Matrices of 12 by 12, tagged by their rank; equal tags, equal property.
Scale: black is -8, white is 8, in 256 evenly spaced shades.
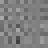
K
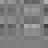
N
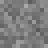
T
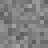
T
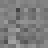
K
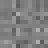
K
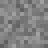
T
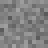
T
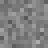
T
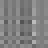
N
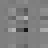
N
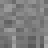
K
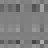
N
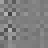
K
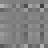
N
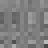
K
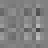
N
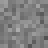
T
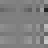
N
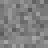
T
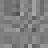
K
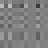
N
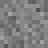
T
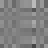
N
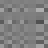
N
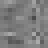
K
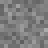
T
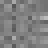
K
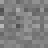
K
